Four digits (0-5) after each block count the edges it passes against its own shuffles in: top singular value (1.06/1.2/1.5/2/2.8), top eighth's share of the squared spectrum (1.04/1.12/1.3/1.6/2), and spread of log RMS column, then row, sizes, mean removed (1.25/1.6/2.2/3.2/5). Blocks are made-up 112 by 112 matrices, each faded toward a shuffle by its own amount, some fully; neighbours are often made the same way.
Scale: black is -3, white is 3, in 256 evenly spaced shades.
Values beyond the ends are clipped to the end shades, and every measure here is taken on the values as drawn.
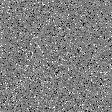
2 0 0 0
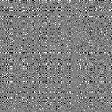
5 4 3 4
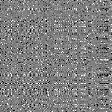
5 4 3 3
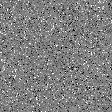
3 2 0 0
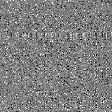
4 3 1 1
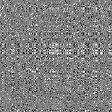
5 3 3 3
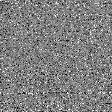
1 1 0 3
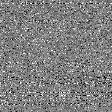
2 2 0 3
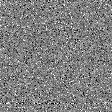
1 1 0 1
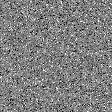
0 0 0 0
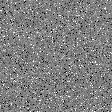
0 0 0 0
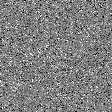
2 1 0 0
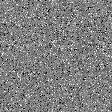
3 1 0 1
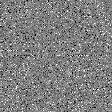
3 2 0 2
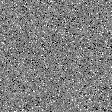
2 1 0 0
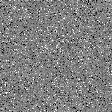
3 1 0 0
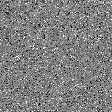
3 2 0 1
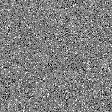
3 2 1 1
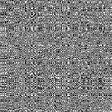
5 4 3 3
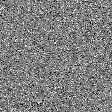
2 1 0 0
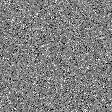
0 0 0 0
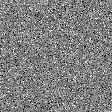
2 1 0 0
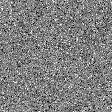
1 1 0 0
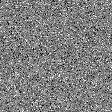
2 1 0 0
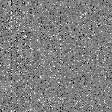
3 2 2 0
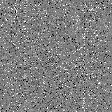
3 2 1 0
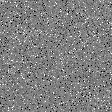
0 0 0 0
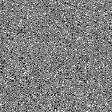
3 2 0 2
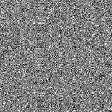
4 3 2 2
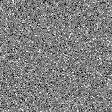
2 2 0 0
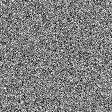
0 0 0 0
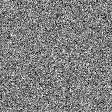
1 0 0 0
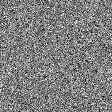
1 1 0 0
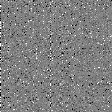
4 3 2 1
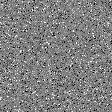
0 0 0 0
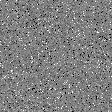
0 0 0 0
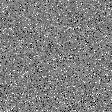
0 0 0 1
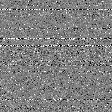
2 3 0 3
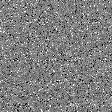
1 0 0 1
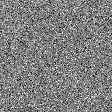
2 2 0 0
